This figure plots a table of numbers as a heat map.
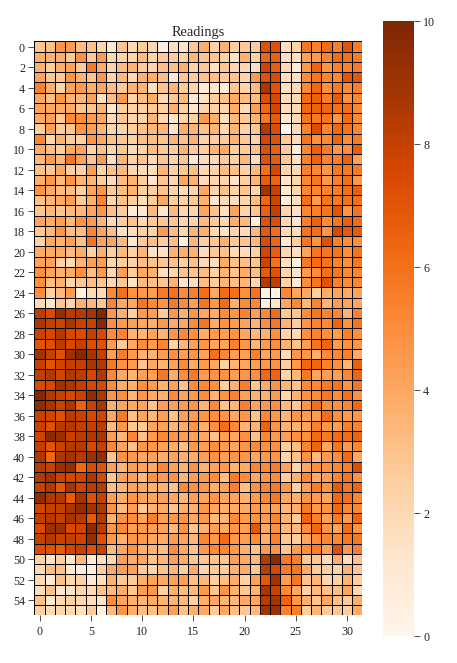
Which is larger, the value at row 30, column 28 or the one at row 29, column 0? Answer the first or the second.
the second
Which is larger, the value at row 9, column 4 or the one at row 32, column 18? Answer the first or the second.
the second
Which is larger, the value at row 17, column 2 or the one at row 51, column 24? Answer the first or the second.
the second
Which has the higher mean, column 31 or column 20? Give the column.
31
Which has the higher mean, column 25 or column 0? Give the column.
0
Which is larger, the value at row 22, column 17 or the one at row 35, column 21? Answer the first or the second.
the second
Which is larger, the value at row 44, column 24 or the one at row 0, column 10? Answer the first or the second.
the first
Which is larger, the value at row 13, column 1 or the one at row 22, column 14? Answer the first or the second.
the first
